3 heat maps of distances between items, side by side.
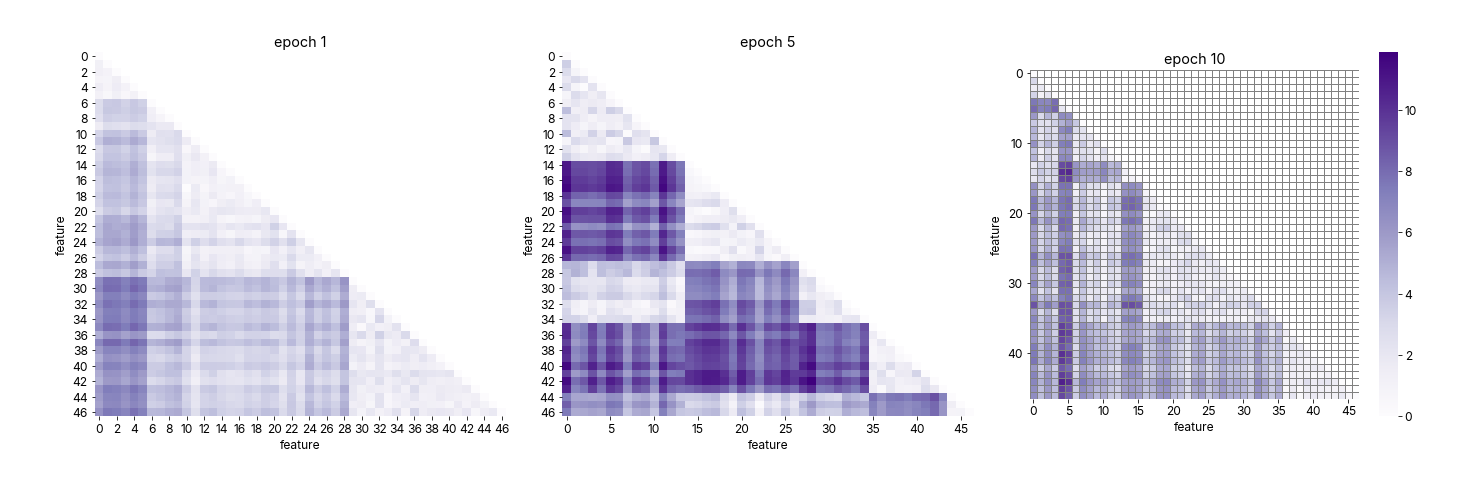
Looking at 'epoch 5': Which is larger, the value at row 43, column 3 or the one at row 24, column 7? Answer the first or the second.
the first
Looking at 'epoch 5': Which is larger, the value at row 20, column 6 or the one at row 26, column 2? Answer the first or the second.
the first
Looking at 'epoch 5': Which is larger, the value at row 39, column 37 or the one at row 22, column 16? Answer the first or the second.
the second
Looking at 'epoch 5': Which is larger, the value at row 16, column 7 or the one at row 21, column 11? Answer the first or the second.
the second
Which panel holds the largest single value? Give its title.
epoch 5
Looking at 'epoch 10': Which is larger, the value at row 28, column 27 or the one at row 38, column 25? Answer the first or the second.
the second
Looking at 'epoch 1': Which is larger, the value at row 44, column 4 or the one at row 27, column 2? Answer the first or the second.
the first
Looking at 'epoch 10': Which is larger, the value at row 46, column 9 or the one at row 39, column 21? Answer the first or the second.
the first
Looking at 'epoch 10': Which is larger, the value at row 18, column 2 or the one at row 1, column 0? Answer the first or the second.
the first
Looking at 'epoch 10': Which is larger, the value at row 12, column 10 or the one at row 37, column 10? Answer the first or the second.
the second
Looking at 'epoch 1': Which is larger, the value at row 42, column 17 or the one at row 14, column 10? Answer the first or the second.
the first
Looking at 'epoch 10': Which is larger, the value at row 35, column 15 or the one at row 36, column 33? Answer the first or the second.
the first
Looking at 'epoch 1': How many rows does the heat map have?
47
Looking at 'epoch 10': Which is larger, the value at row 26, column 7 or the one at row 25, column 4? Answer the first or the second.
the second
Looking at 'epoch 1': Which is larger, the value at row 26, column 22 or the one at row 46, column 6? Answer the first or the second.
the second
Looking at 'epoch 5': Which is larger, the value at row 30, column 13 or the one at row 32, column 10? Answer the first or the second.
the second
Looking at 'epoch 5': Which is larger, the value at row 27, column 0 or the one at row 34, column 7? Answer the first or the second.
the first
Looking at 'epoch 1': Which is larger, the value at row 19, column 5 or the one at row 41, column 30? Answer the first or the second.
the first
